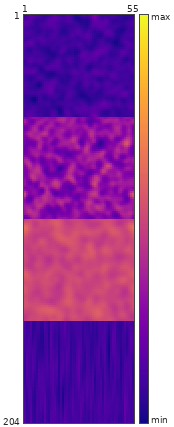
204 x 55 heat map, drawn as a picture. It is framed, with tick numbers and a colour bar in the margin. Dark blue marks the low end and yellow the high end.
It is made of 4 by 1 panels. Panel 1,1: very low, blotchy, faint in contrast. Panel 2,1: low, blotchy. Panel 3,1: middling, blotchy, faint in contrast. Panel 4,1: very low, streaked downward, faint in contrast.
